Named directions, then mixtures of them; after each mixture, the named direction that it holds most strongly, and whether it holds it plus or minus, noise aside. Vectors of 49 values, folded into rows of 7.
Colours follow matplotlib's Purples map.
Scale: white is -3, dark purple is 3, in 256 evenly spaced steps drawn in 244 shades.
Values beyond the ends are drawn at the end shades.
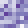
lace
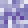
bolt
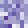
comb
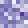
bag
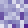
comb, minus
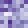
bolt, minus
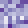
bolt, minus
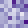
bag, minus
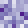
bag, plus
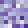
comb, minus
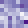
bag, minus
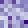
bag, minus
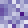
bag, plus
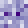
bolt, plus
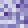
lace, plus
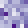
comb, minus
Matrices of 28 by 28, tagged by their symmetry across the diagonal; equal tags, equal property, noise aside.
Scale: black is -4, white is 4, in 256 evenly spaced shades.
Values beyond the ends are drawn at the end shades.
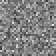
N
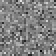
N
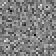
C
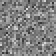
C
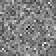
C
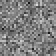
C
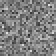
N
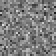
N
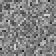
C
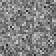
C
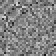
C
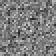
C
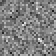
C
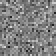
N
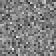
N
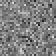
N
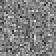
N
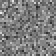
C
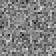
C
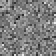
C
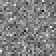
N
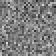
N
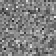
N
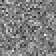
N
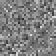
C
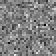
N
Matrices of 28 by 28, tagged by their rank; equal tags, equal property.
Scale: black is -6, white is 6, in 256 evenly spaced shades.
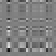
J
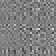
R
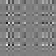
J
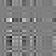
J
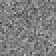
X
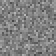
X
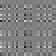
J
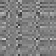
R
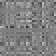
R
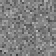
X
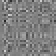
R
